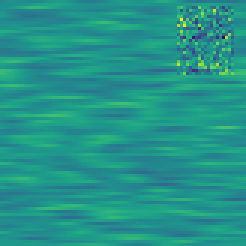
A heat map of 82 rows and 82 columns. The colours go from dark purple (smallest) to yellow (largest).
Neither half mirrors the other. The grain runs across in streaks. An odd patch, rougher than its surroundings, sits in the top right. Values change most from cell to cell in the top right. No overall slope runs across the table. A few values lie far out on both sides of the bulk.
